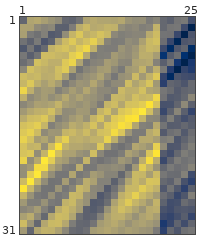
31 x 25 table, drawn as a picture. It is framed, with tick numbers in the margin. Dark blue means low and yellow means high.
Ninth with the lowest average: top right. Seam: vertical, 80% of the way across, the left part higher. Average level on the scale: 60%.
